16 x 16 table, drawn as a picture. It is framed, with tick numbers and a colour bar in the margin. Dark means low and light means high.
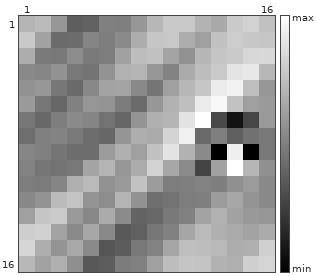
Odd patch: rougher, in the middle right. Roughest part: middle right. Grain: diagonal, up to the right. Ninth with the highest average: top right. Average level on the scale: 60%.
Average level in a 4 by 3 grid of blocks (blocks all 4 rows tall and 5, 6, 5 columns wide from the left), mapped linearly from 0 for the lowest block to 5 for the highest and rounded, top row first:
1 3 5 | 0 2 2 | 1 2 1 | 3 0 4
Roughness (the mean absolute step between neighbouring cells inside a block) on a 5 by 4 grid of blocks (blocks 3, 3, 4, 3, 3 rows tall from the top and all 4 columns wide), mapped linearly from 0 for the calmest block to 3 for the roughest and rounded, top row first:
1 0 0 0
0 0 1 1
0 1 1 3
1 1 0 0
1 1 0 0
